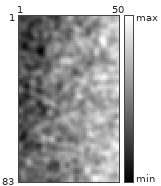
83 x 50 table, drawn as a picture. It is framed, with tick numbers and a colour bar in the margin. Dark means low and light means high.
No lone cell stands out from its neighbours. No regular stripes run through it. The field is mottled with small blotches. The field climbs toward the right. The ninth with the lowest average is the top left.
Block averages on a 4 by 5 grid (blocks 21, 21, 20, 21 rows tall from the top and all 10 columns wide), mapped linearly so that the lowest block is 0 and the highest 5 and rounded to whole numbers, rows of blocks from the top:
0 1 3 3 5 | 1 2 3 4 5 | 1 2 3 4 4 | 1 2 3 4 5
